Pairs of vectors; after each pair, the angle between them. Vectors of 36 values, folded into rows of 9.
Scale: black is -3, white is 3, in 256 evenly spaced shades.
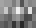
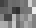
partly opposed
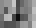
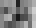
nearly parallel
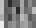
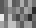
orthogonal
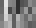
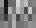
nearly opposite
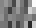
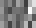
nearly parallel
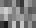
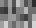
partly opposed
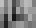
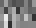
partly opposed
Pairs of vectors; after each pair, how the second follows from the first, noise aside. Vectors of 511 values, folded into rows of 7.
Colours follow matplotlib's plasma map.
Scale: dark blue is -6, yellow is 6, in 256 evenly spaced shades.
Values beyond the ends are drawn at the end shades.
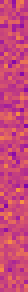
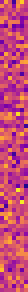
scaled up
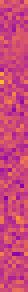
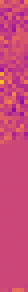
partly zeroed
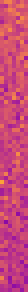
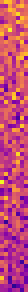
scaled up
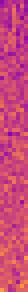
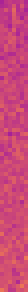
shrunk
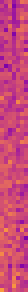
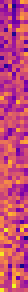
scaled up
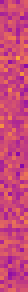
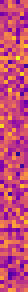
scaled up
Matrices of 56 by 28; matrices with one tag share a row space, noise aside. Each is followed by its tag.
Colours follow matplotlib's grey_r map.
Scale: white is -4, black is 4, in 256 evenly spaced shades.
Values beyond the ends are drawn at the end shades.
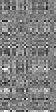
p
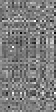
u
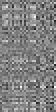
u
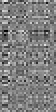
p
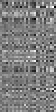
u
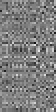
u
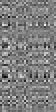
p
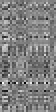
p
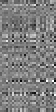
u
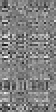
p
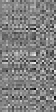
u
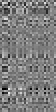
p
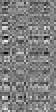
p
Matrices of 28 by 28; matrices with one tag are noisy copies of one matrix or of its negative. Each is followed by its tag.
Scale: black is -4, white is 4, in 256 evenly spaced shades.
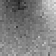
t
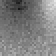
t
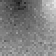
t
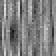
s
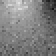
t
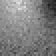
t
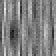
s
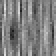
s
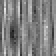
s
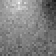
t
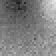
t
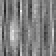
s
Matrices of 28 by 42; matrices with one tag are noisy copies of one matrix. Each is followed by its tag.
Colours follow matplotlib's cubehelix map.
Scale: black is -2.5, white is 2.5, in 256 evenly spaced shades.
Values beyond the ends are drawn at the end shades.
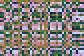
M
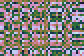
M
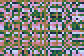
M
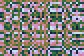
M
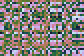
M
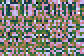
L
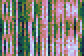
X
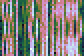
X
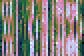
X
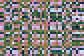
M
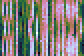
X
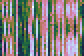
X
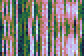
X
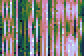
X
